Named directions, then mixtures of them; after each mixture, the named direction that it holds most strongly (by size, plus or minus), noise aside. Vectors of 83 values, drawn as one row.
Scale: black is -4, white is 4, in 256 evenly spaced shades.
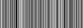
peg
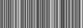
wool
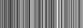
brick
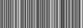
wool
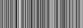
wool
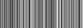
brick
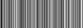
peg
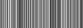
wool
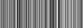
wool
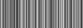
wool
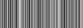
wool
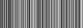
wool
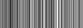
brick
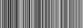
brick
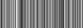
peg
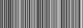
wool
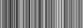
brick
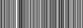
peg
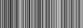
brick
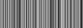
wool
